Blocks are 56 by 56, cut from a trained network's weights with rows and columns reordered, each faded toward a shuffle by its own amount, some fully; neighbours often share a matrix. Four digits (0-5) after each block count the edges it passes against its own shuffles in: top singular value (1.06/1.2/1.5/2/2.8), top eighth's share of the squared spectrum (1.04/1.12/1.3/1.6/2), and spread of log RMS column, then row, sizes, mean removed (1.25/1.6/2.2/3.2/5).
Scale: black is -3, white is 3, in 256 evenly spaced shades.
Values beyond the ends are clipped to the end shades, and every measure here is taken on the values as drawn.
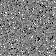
0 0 0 0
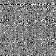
3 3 0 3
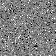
0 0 0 0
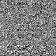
3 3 1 2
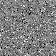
0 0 0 0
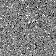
1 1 0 0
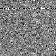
2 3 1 2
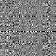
3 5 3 3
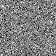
0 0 0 0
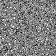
0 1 0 0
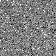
0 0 0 0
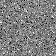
0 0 0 0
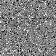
2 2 0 1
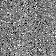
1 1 0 0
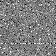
2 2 0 1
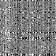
3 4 1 3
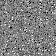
1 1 0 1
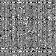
3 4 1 3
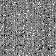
2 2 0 1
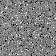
0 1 0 0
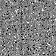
1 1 0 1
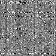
2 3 0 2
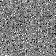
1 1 0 0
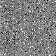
1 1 0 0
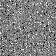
1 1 0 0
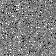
0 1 0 1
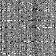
3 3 0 3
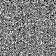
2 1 0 1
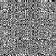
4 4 2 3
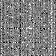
3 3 2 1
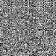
3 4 2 2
